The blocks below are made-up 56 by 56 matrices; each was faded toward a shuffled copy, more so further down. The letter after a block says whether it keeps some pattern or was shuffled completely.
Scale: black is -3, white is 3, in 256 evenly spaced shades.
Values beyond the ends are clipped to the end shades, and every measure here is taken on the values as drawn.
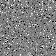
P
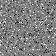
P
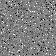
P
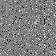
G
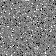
P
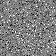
P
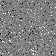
P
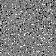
G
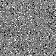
G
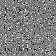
G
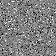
P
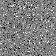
G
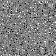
G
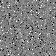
P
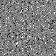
G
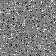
P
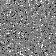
G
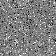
G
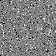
G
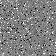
P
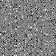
G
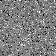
P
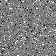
P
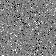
P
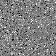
G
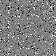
G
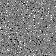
P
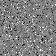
P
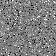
P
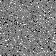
P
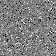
P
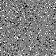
G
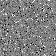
P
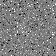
P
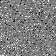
P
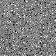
G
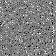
G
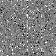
G
